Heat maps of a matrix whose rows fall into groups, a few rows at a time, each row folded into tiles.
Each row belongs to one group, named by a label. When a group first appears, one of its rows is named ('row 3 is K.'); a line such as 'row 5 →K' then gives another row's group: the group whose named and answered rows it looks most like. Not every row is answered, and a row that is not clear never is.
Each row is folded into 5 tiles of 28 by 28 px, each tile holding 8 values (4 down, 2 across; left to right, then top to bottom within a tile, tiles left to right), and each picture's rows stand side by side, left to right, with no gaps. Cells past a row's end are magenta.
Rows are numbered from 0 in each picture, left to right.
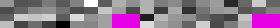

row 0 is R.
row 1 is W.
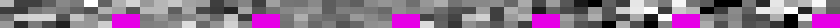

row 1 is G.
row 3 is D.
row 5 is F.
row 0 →R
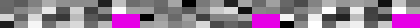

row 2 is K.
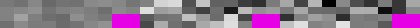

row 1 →G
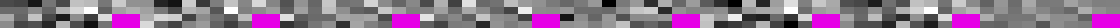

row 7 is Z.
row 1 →F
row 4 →W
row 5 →F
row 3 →Z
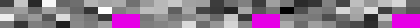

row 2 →F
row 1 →G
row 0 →Z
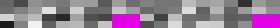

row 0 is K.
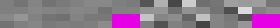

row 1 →Z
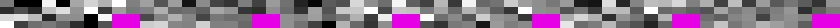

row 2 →F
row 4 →F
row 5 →W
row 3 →Z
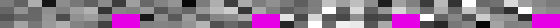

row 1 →W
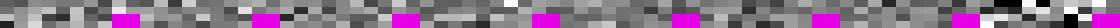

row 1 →Z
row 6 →W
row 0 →K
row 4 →G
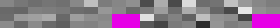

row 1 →Z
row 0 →R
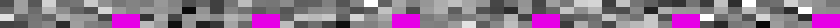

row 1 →D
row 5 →Z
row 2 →R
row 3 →G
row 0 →Z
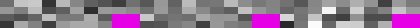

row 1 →Z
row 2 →K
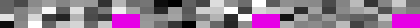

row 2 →W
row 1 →F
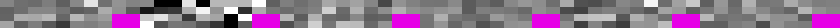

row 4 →R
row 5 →Z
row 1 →F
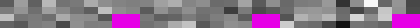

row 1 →G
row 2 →R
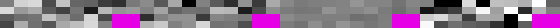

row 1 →W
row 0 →G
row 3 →F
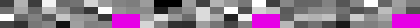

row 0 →Z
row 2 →R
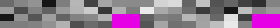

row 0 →W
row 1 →G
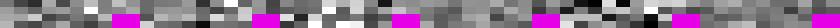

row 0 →F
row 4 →F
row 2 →K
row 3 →D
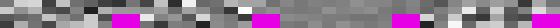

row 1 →Z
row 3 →K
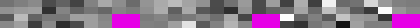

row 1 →G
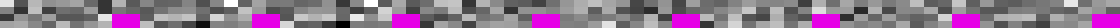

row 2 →R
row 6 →W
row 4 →G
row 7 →R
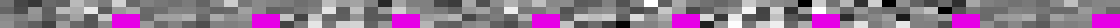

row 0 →F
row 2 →K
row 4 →R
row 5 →K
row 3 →F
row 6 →W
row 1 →R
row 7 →R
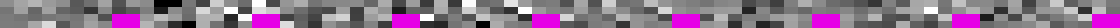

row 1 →F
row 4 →Z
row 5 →D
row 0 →G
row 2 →D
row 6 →F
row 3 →Z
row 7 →W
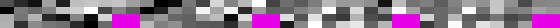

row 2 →K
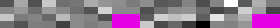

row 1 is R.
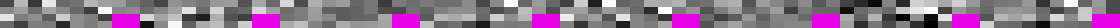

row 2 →W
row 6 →F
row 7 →R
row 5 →G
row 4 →Z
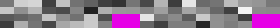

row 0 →G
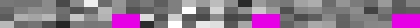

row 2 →G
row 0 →R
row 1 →K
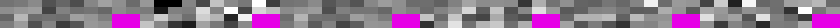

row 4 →R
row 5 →Z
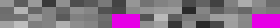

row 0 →W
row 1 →D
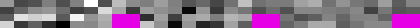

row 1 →D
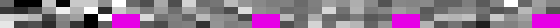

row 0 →F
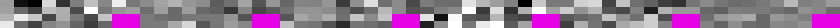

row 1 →G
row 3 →K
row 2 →R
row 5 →R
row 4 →G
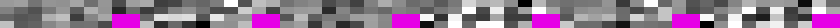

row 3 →K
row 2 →D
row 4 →R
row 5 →K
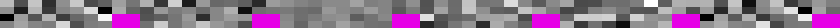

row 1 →W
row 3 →Z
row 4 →R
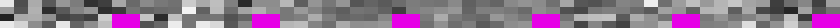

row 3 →D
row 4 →R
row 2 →W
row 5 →G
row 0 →W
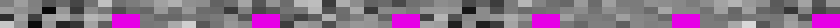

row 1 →G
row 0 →D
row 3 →D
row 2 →G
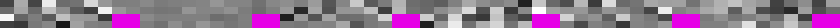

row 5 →G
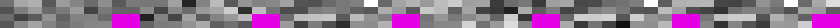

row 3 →G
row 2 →R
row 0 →G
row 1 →W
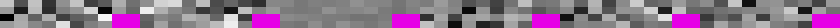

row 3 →D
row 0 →W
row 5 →W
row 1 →G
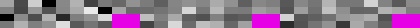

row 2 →Z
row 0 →W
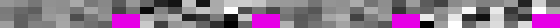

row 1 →F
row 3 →K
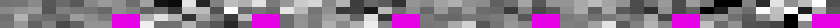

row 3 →G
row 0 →D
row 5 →F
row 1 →F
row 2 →G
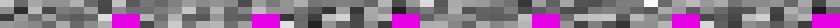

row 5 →D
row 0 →W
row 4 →R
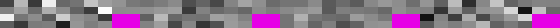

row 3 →W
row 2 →D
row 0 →Z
